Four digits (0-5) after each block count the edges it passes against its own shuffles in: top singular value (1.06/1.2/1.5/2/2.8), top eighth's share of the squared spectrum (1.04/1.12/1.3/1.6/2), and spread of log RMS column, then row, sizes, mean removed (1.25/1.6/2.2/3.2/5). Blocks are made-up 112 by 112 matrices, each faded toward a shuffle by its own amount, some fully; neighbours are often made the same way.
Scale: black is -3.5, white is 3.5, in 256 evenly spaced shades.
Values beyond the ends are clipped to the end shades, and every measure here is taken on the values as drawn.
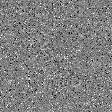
3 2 1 1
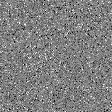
3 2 0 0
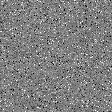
2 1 0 0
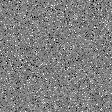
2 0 0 0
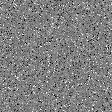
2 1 0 0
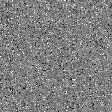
3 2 1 0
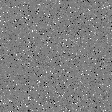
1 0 0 0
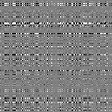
5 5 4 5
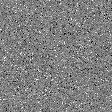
0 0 0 0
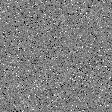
0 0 0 0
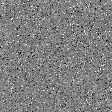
0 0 0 0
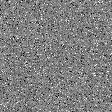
2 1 0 0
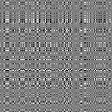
5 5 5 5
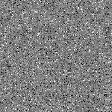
3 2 1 1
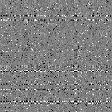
5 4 2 3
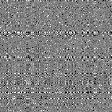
5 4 2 4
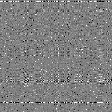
5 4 2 3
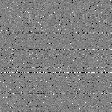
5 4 1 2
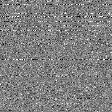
2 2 0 4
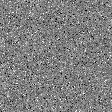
0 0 0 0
